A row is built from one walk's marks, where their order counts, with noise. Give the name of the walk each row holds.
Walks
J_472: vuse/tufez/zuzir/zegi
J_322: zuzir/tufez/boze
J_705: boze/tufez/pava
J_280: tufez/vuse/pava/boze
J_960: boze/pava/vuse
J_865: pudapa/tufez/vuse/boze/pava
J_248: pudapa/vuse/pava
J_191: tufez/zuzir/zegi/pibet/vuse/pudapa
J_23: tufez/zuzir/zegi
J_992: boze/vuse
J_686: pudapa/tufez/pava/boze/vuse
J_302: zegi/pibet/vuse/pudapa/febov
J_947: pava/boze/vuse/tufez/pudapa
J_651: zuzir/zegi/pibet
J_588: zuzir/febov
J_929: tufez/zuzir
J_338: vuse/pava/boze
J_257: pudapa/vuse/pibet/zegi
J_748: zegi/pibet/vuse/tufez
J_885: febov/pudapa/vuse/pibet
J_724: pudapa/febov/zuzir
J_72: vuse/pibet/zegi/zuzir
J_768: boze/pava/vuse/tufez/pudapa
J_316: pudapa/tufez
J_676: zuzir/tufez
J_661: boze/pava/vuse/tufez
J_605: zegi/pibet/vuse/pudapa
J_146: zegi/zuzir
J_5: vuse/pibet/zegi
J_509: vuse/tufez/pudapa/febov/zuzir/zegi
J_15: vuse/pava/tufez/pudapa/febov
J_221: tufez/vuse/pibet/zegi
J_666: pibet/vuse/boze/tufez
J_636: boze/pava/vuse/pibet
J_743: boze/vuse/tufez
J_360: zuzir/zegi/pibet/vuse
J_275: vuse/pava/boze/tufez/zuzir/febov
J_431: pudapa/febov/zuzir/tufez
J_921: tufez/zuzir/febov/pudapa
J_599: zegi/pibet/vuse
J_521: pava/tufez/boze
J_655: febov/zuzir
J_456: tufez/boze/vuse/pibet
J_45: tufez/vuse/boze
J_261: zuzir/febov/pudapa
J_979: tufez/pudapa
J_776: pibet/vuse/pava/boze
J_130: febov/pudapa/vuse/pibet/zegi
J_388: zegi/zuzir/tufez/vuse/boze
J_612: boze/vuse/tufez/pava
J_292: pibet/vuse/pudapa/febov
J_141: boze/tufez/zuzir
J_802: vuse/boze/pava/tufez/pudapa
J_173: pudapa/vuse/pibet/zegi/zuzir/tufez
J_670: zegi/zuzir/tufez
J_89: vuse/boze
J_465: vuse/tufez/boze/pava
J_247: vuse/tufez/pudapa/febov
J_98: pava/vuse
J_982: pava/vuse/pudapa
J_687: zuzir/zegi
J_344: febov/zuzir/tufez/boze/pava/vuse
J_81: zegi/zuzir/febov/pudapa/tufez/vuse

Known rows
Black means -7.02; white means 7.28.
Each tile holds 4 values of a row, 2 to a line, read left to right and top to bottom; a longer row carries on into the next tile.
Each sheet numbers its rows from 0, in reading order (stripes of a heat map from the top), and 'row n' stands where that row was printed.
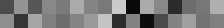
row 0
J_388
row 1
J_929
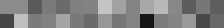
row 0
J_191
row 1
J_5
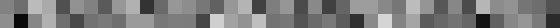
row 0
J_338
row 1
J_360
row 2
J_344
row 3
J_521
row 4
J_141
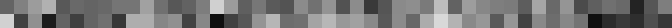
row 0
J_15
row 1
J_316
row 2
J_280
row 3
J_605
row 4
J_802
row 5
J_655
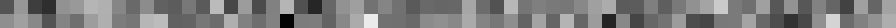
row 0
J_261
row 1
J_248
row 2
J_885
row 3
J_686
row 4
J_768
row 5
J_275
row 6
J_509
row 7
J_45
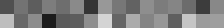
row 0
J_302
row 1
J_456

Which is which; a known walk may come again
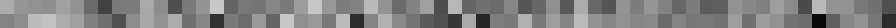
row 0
J_960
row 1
J_431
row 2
J_670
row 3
J_465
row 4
J_221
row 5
J_947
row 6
J_748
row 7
J_141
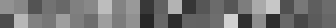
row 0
J_191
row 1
J_130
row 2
J_247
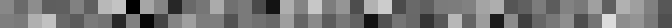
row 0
J_248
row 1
J_929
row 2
J_676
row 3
J_72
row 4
J_275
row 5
J_612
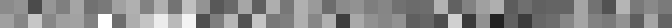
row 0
J_599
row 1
J_98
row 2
J_81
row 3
J_173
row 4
J_15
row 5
J_768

